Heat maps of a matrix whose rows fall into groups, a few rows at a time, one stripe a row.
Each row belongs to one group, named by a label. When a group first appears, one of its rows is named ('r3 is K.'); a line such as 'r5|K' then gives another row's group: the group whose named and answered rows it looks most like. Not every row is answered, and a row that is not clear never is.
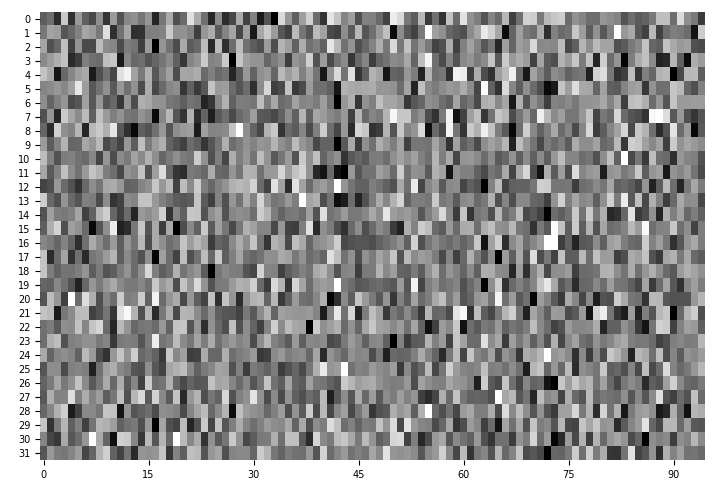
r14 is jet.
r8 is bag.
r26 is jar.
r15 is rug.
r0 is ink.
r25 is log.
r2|ink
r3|rug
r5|jar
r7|ink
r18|log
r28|rug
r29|ink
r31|jet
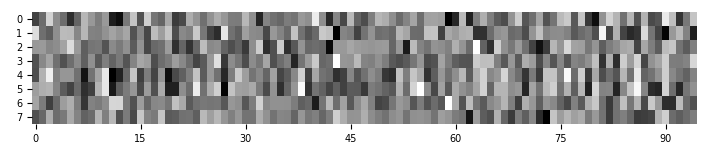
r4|rug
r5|rug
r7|jar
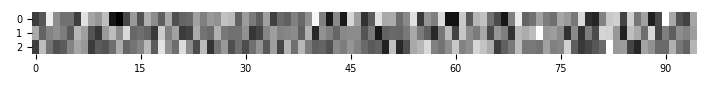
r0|bag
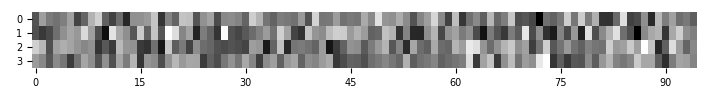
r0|jet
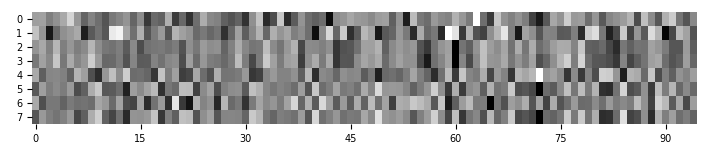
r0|jar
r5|jet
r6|ink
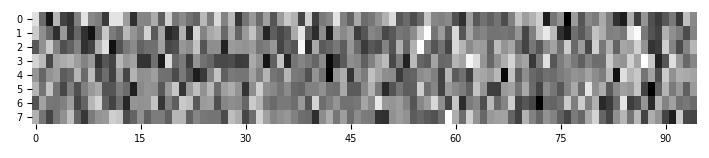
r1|rug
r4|log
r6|jet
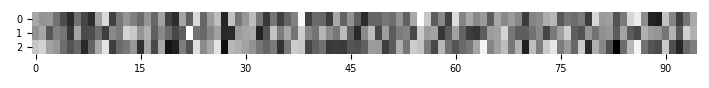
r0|rug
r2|rug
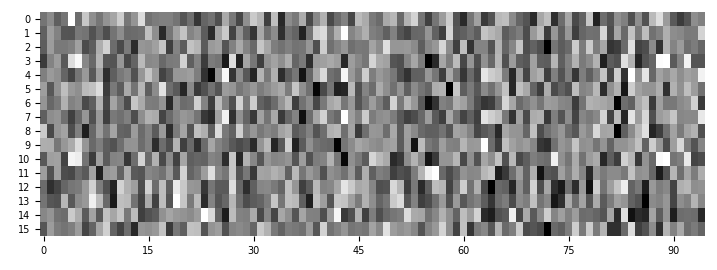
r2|jet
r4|log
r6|ink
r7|log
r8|ink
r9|jar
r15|jet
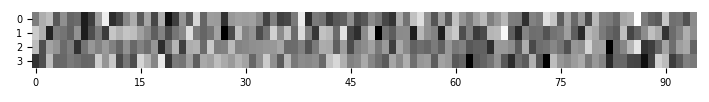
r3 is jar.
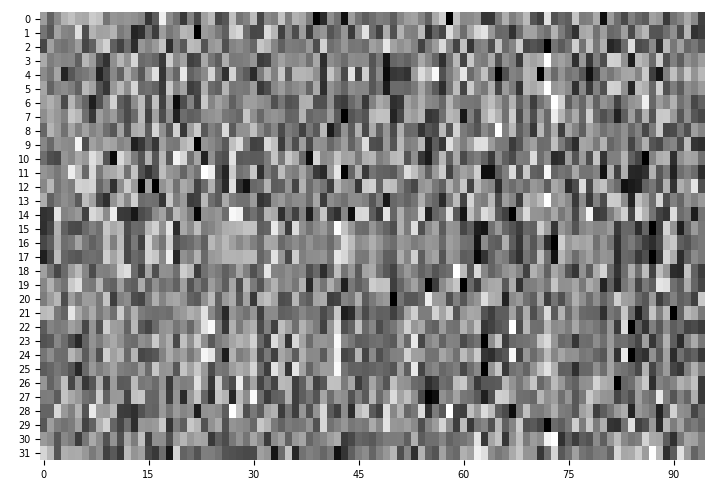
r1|bag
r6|rug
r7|rug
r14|bag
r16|jar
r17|jar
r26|ink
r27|ink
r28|bag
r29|jet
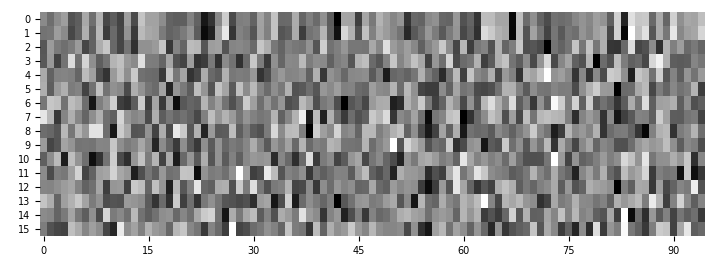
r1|log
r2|jet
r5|ink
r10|rug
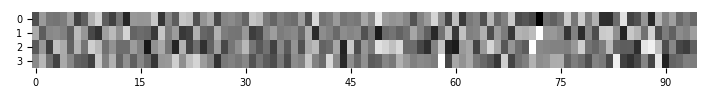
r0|jet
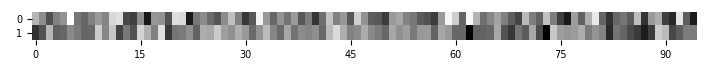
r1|jar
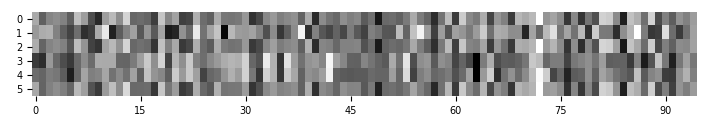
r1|rug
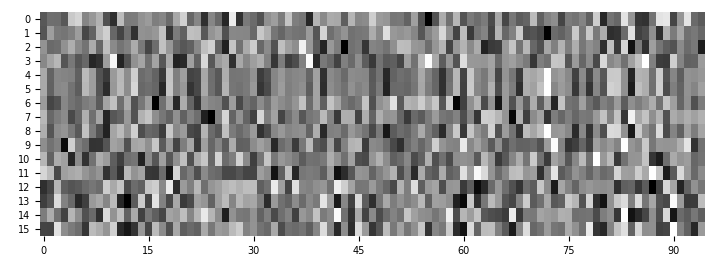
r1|jet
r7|log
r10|ink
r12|jar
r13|bag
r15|bag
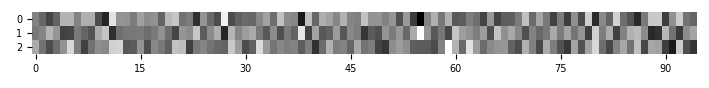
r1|rug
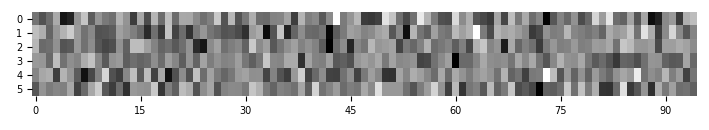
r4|rug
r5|jet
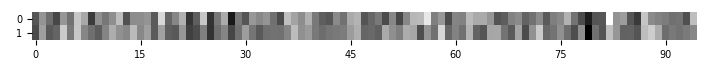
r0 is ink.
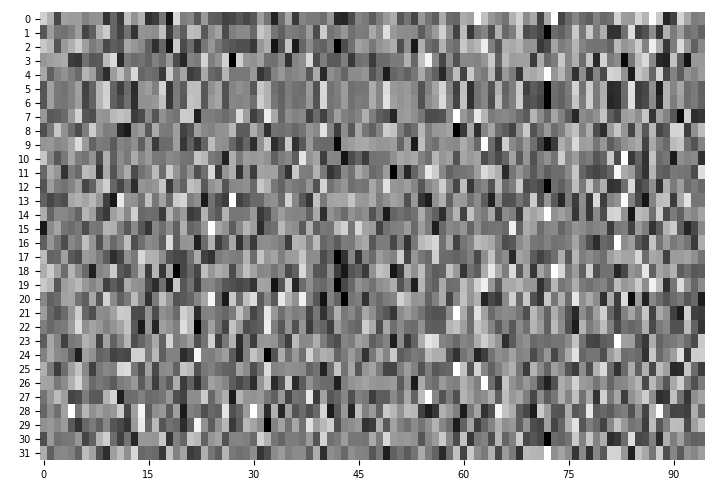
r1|jet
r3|rug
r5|jet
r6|jet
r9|jar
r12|jet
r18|rug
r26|jar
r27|rug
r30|jet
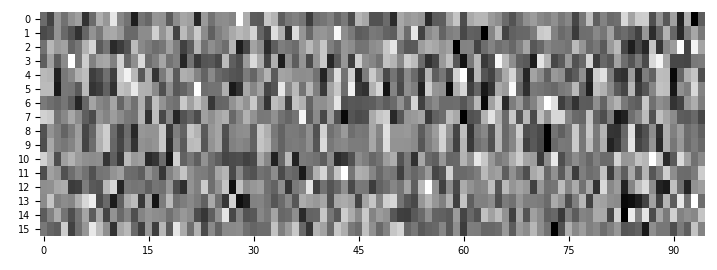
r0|bag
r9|jet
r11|log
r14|log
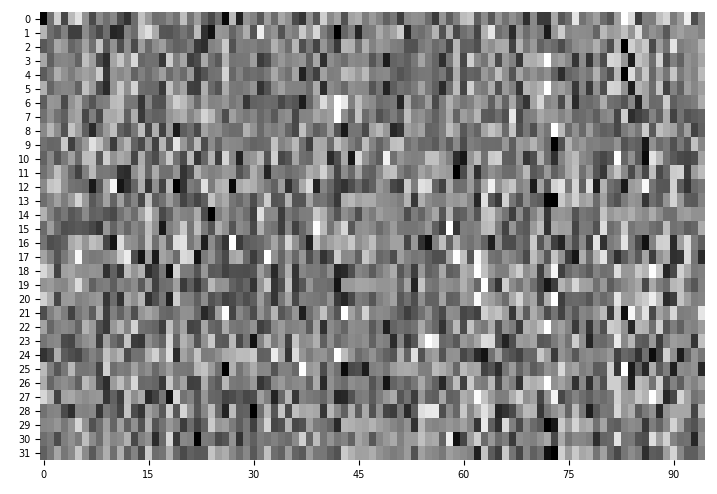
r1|log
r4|log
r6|log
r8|rug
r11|bag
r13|jar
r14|log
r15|log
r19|jar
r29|jar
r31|jar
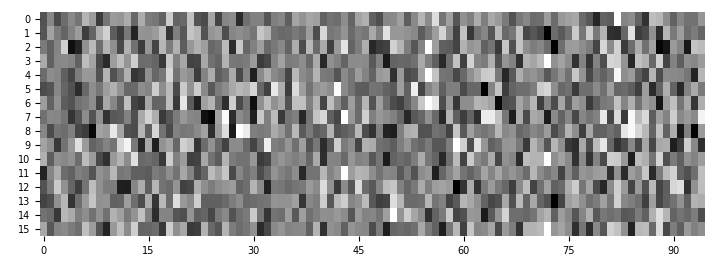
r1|jet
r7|log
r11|log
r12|bag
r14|ink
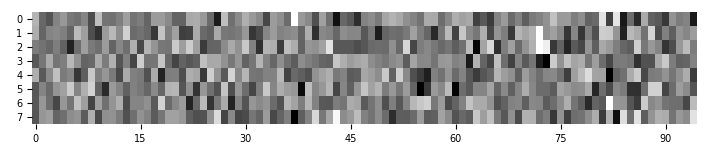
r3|jar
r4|ink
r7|log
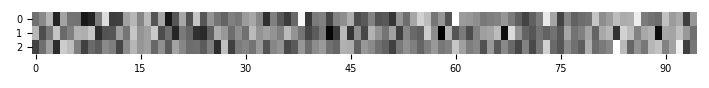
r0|rug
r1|log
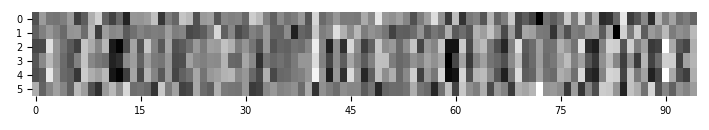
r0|jet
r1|log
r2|bag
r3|bag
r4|bag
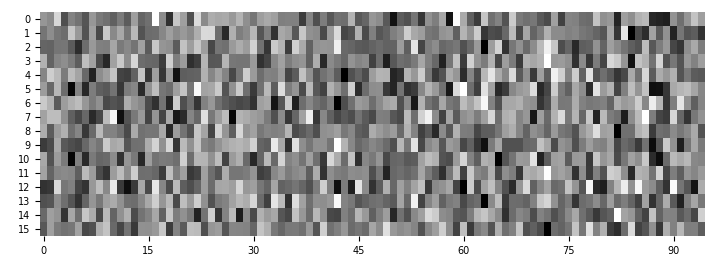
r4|rug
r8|ink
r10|ink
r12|bag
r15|jet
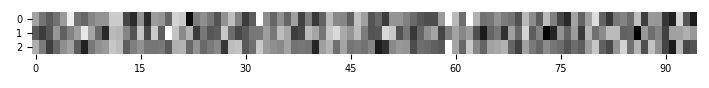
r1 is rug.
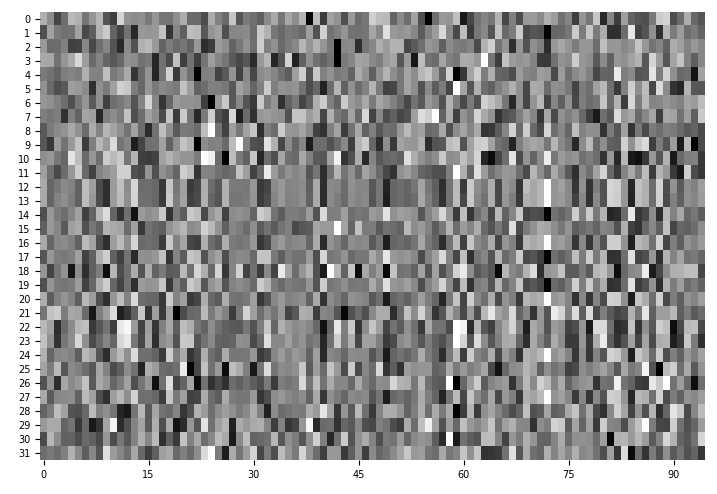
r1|jet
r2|log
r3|jar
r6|log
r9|bag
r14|jet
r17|jet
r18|ink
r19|jet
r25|ink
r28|bag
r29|rug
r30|log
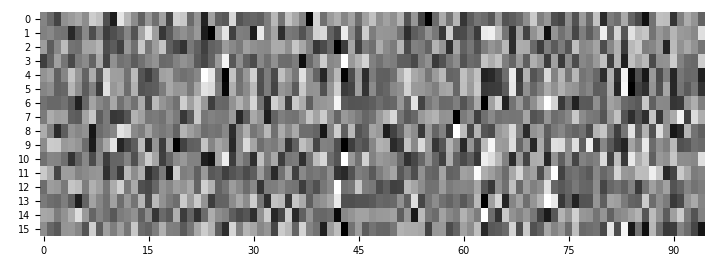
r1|log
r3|log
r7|bag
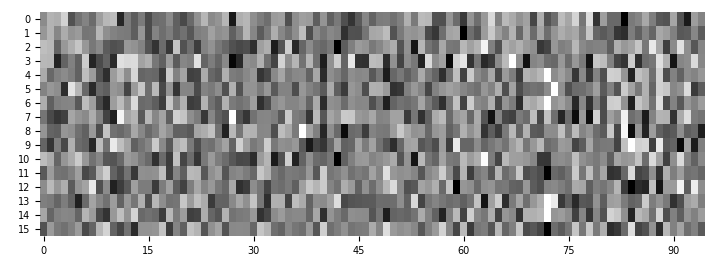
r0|rug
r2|jar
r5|rug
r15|jet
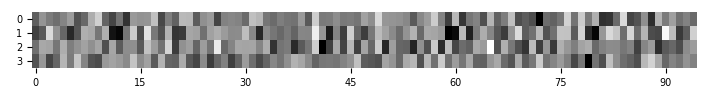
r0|jet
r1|bag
